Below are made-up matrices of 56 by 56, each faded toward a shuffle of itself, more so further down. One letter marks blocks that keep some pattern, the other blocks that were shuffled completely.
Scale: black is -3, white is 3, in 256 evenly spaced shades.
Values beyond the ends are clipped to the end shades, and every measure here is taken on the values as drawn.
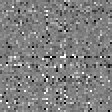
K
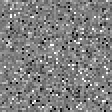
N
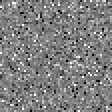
N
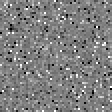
N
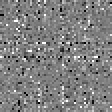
K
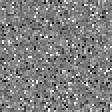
N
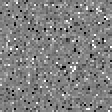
N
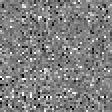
K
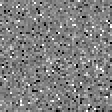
N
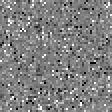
N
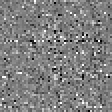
K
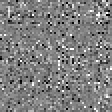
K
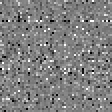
K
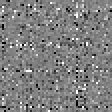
K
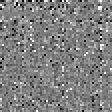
K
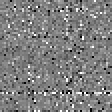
K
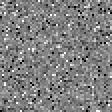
N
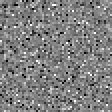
N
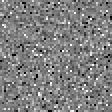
N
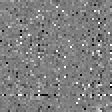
K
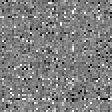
K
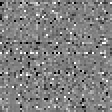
K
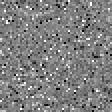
N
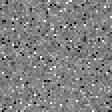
N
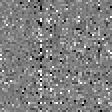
K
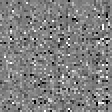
K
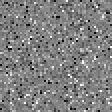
N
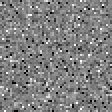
N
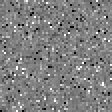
N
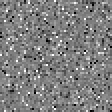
N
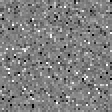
N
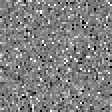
N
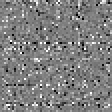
K
